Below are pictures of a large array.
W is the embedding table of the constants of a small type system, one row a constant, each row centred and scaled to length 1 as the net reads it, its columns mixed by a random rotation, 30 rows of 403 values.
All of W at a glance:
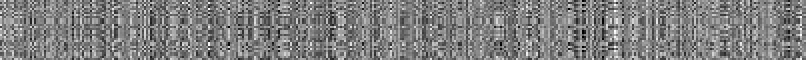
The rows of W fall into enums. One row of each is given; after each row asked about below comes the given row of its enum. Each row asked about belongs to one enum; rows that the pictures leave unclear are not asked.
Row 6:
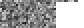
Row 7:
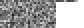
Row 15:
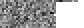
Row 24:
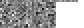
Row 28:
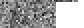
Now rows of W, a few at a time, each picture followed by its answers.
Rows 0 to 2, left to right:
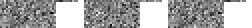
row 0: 15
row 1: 24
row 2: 15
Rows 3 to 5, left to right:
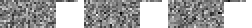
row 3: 7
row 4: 24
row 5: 15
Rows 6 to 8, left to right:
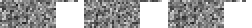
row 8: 6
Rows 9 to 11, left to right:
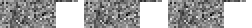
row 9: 28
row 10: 28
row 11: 28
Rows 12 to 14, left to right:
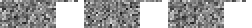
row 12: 6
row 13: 24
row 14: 6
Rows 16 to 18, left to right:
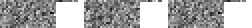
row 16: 15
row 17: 6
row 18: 15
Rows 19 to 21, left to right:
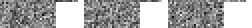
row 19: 28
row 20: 7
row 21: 24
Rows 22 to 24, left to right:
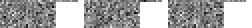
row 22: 24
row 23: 15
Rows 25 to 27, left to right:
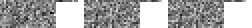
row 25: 15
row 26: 7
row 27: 7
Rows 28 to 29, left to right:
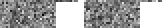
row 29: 6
